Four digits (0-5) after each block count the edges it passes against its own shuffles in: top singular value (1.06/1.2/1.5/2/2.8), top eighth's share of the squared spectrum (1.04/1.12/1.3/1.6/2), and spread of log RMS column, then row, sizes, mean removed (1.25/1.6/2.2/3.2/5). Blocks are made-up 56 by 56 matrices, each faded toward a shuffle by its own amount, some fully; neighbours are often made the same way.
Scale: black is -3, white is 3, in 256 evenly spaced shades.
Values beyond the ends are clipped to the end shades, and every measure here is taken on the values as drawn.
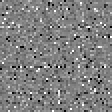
3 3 0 1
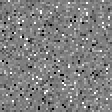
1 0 0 0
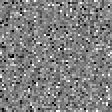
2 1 1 0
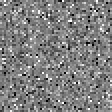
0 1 0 0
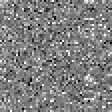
3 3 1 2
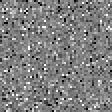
1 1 0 0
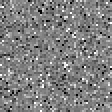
0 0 0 0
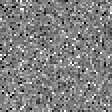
0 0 0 0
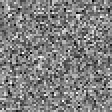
2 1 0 0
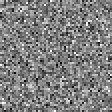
0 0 0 0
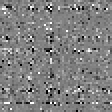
2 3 2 3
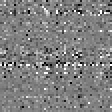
2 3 2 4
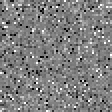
0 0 0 0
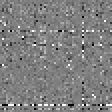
3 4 2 2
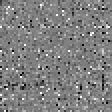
1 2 1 2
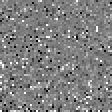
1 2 1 1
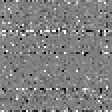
3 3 2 3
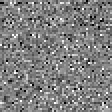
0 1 0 2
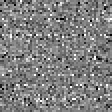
1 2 0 3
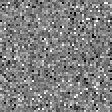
0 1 0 0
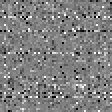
2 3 2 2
